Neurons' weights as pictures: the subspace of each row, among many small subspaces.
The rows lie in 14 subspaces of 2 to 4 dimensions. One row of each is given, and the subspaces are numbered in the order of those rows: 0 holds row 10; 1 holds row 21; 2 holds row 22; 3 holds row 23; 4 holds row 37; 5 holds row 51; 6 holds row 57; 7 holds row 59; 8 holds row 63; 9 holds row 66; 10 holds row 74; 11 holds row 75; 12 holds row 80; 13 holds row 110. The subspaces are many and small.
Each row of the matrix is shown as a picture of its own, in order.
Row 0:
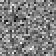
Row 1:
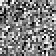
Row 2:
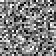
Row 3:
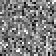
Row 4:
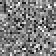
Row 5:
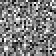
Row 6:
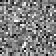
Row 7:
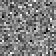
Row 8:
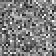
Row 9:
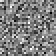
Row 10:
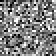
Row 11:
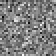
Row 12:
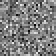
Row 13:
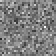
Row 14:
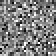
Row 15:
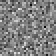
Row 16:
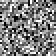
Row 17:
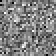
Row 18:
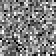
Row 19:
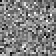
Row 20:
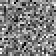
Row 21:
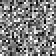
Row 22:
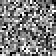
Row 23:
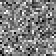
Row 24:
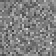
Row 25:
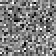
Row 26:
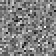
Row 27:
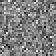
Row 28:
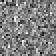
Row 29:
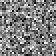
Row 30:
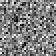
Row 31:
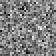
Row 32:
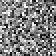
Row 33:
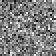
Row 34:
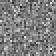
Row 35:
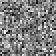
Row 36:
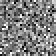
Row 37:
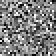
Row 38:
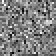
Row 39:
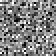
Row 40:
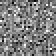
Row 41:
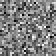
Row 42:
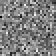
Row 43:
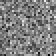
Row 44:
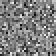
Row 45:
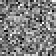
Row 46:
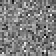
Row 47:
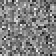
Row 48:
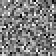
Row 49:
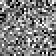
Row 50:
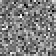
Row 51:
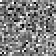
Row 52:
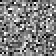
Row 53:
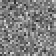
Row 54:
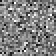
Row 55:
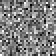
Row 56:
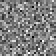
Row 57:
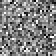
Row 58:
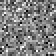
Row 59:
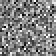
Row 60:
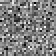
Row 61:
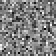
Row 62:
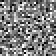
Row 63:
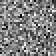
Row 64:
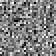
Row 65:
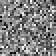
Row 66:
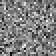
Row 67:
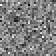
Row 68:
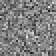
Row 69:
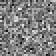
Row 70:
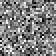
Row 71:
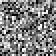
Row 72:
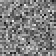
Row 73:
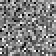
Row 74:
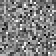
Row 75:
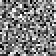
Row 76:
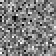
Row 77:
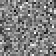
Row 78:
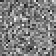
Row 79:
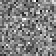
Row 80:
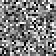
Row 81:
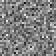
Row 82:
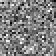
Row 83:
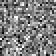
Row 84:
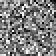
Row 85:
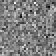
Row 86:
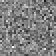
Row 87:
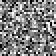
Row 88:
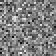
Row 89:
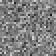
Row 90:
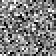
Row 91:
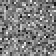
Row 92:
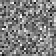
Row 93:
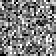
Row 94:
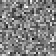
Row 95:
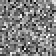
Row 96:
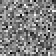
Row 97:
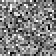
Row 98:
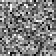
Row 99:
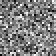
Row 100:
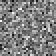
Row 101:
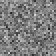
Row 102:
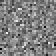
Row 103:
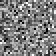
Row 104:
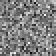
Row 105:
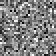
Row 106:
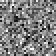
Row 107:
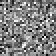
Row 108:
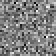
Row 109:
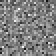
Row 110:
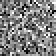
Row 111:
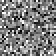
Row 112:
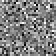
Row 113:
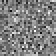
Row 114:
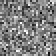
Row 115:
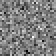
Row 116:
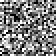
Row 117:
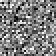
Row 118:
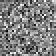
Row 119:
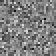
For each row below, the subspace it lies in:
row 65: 2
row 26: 10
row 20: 1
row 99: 4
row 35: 6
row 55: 1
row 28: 3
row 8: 6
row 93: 3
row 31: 13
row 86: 3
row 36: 8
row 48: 7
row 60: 4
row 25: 4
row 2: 12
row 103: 4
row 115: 13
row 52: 5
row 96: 8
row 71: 6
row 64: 1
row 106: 10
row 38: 9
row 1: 9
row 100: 11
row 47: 3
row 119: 11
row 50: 8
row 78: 7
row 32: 3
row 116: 6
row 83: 1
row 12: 12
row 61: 11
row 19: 9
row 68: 9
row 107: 9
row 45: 9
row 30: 1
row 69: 10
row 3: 11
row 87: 11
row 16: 10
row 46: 9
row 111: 3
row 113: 9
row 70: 3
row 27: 6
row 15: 11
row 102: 10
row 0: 7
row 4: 9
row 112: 12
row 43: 3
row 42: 2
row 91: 1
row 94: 11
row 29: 3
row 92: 12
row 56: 13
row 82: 13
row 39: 4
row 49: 9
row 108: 12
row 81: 12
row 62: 13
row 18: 1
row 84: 13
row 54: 5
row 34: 4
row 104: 2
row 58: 3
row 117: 13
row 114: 11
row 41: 13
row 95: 2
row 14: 10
